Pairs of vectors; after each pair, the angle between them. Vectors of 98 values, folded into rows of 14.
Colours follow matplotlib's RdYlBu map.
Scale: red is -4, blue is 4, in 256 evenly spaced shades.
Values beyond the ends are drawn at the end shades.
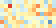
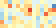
partly aligned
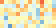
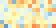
orthogonal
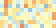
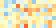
partly opposed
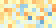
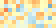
partly aligned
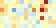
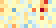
nearly parallel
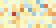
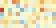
partly opposed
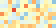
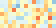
nearly parallel
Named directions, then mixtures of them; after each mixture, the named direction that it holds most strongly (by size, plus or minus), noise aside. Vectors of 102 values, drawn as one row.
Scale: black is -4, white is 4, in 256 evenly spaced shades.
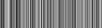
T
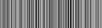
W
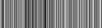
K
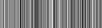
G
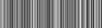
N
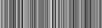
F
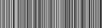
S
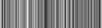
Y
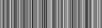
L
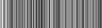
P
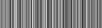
L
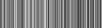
K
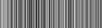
P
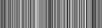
G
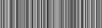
T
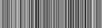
W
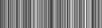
G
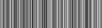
L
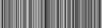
Y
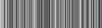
N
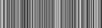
N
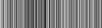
K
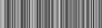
N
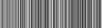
G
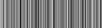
G
